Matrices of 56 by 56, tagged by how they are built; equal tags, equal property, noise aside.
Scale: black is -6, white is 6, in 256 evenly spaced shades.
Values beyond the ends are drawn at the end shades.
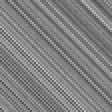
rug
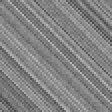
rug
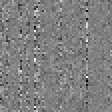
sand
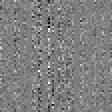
sand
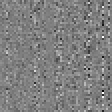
sand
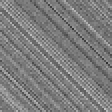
rug
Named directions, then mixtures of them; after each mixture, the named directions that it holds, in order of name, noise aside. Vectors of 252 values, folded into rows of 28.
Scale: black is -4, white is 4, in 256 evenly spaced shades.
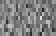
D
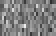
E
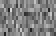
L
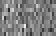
D, E, L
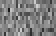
D, E, L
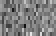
D, E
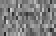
E, L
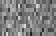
D, E, L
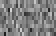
L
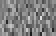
D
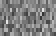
D, L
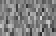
D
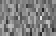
D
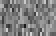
D, E, L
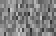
D, E, L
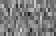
D, L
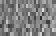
D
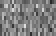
E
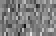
D, E, L
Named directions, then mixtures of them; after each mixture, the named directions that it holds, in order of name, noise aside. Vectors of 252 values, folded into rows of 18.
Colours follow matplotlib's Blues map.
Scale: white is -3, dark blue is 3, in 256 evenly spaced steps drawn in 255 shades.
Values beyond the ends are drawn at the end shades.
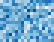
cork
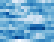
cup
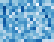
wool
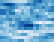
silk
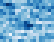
cork, silk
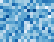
cork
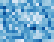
cup, wool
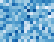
cork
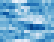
cup, silk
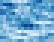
silk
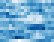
cup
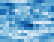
silk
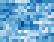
cork, silk
